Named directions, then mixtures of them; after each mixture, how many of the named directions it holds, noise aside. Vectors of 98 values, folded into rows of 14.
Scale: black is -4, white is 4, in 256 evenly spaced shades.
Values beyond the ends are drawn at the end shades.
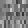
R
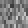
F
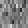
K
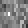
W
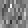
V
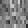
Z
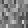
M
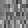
one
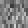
one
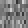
one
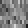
one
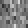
one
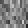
two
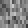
one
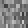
two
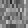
three
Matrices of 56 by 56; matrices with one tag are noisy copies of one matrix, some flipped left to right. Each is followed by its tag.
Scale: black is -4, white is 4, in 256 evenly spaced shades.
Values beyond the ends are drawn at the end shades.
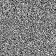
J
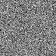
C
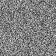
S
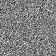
J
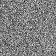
S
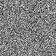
C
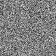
C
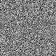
J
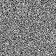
J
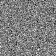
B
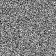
B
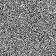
C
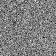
S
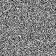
J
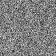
S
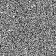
C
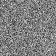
S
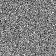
B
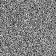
S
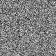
B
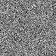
C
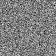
B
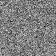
B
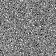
S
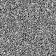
J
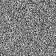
S
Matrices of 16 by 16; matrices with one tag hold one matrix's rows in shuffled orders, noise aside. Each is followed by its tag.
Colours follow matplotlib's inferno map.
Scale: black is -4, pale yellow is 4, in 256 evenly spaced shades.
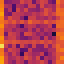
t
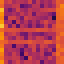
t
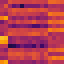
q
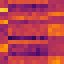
q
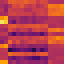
q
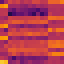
q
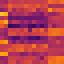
q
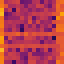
t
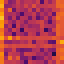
t
